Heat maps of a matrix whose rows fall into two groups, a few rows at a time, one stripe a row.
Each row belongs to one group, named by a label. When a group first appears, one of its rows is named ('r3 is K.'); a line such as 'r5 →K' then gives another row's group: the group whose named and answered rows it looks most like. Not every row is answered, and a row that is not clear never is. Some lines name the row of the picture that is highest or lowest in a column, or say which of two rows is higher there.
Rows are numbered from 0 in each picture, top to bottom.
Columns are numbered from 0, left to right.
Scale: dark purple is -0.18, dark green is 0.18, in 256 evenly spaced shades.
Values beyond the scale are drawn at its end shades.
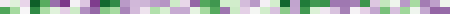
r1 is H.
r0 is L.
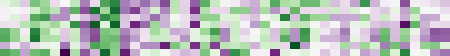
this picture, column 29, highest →6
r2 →L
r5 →H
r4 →H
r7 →H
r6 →L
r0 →L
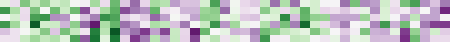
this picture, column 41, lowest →1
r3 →H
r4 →L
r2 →L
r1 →H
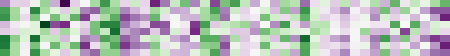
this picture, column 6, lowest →0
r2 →H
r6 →H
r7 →H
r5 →H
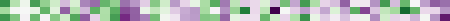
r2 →H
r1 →H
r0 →H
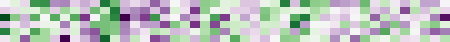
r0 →L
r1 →L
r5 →L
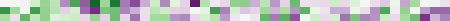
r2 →H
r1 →H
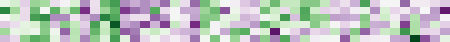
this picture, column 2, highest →5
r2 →L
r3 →L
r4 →H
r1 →H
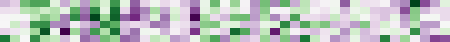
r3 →L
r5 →H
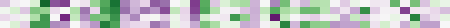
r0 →L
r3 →L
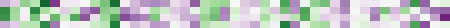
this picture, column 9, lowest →1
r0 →L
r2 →H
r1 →H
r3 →L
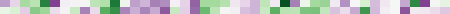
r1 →L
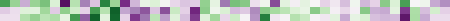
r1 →L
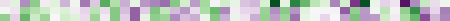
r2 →H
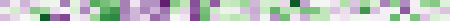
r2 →L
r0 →L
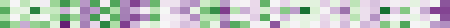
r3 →H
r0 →H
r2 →H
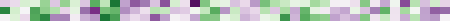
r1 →H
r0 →L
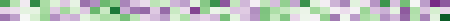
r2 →L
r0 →H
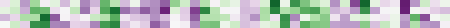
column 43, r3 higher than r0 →No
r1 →L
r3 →L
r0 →L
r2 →L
